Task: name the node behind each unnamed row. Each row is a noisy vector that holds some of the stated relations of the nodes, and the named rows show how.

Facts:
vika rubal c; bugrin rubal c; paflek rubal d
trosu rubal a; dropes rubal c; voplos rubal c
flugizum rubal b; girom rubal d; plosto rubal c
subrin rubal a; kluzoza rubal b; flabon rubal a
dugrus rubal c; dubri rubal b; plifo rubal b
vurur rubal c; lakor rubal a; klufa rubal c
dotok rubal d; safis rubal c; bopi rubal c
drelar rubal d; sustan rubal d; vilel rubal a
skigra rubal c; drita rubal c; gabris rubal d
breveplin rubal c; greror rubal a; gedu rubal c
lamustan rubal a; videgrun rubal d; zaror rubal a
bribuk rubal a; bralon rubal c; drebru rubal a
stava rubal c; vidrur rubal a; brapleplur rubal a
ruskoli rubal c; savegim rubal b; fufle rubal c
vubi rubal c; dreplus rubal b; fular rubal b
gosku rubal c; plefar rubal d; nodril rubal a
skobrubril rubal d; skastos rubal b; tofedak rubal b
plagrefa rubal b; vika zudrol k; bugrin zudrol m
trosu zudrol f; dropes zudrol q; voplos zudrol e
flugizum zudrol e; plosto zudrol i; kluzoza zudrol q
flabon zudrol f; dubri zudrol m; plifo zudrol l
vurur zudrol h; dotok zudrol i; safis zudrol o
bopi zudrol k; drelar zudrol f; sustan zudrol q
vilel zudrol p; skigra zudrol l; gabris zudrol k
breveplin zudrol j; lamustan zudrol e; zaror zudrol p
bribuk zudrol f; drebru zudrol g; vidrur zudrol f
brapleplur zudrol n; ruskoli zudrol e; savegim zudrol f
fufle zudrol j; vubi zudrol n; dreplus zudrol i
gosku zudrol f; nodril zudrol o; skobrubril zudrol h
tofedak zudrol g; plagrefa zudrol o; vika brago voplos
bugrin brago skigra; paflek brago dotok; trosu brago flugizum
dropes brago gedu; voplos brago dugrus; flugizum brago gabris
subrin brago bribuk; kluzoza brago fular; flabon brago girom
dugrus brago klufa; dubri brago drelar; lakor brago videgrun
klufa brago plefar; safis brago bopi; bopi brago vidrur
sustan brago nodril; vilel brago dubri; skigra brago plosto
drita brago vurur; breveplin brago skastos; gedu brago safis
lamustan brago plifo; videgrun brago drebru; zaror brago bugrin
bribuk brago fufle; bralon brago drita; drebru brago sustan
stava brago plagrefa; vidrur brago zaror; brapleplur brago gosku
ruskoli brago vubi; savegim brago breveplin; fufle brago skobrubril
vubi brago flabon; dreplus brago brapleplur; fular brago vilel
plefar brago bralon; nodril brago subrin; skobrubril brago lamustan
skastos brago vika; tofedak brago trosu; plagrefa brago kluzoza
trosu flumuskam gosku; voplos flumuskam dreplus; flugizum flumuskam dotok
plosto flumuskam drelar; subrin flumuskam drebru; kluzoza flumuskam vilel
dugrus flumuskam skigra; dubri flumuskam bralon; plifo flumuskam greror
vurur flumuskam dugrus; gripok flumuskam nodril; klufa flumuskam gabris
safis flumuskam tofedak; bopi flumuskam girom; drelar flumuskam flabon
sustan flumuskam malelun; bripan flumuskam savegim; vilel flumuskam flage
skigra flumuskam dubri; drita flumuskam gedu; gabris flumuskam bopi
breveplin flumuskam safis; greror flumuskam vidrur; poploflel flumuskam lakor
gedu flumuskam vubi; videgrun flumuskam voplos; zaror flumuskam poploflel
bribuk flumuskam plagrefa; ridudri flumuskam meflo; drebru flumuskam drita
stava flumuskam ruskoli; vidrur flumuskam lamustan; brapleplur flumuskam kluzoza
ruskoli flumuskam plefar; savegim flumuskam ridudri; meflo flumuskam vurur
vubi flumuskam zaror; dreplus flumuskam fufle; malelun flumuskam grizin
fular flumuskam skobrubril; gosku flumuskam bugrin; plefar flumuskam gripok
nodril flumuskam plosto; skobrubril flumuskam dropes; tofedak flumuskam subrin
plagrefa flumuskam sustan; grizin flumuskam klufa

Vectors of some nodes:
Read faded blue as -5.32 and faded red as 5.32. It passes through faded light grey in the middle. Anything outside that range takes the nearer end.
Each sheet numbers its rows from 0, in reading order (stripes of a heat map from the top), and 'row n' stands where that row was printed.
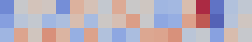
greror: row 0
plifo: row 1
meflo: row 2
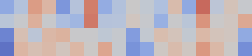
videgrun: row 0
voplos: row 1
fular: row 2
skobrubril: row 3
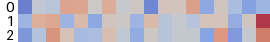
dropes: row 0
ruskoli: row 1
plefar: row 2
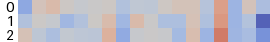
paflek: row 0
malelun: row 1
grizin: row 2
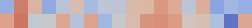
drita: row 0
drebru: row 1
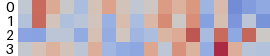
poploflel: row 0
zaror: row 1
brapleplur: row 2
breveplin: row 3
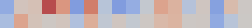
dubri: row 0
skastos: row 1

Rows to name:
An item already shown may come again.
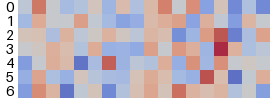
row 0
zaror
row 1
trosu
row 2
lamustan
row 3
breveplin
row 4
dreplus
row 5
vidrur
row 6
subrin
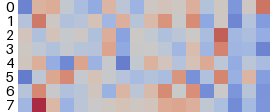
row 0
plosto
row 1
zaror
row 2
plagrefa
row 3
grizin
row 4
bribuk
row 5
bugrin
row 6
zaror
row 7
lakor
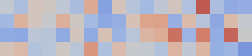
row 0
plagrefa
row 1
trosu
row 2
brapleplur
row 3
girom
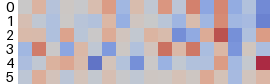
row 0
bopi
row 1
grizin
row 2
lamustan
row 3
vubi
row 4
nodril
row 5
flugizum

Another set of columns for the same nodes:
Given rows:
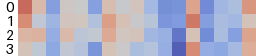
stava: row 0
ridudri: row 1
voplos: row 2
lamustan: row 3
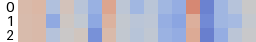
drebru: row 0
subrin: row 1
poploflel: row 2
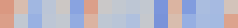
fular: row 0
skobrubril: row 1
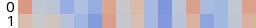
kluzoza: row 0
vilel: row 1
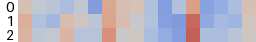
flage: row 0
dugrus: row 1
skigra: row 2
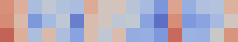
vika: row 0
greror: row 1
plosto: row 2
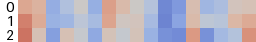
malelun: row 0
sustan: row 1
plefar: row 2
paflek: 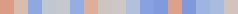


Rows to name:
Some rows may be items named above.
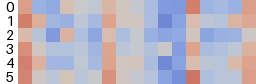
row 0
vurur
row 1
sustan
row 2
safis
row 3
dropes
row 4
sustan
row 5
savegim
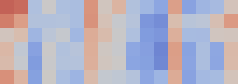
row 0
dreplus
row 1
bribuk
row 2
girom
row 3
flugizum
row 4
flugizum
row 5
breveplin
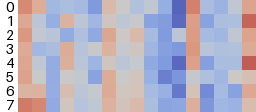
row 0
vidrur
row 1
ruskoli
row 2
kluzoza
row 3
dubri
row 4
ruskoli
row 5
plagrefa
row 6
voplos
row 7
fufle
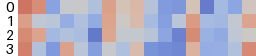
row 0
videgrun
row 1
kluzoza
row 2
plifo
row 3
nodril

